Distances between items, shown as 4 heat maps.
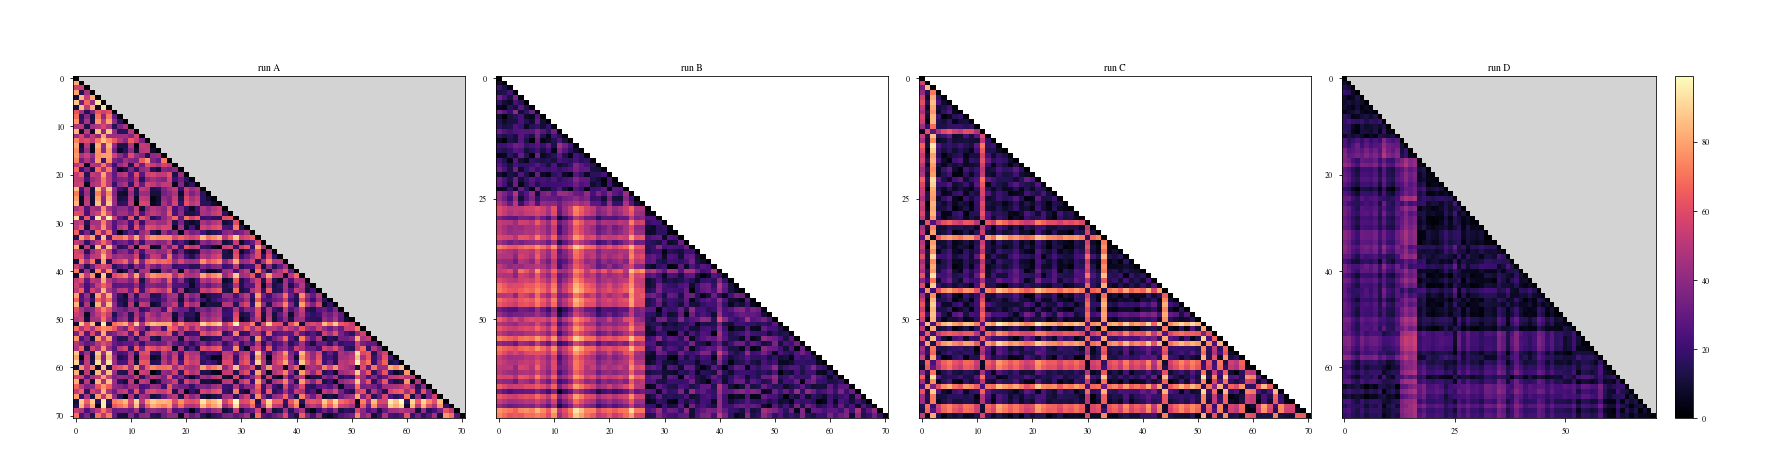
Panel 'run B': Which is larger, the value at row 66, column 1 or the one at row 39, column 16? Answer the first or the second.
the first
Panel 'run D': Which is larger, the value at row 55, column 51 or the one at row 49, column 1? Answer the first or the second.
the second
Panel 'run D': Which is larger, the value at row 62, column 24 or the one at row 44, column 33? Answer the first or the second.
the second
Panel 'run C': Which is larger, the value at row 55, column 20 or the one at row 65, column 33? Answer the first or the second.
the second
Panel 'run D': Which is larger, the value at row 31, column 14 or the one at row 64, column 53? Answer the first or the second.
the first
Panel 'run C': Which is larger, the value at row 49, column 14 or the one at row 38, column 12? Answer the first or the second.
the first
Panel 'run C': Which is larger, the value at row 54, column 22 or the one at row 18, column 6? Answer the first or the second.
the first
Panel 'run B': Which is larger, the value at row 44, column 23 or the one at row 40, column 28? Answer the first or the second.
the first
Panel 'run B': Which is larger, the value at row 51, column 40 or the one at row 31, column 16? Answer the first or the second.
the second
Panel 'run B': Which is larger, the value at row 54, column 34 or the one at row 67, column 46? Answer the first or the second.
the first
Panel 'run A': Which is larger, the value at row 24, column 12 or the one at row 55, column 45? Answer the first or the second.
the first
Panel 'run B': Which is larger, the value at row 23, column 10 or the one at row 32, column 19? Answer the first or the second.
the second
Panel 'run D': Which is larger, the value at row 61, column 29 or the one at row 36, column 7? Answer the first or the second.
the second
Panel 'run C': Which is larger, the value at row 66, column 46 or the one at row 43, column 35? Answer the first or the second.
the first
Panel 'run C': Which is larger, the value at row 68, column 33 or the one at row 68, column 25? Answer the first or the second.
the second
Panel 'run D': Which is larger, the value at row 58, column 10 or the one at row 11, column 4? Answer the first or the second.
the first
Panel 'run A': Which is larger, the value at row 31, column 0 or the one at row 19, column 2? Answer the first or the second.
the first
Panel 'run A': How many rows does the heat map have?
71
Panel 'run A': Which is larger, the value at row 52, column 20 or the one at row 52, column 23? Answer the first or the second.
the first
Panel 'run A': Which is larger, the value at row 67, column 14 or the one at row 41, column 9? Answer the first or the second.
the first
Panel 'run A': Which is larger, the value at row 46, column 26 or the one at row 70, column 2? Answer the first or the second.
the second
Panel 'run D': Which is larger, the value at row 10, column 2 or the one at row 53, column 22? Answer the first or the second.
the second
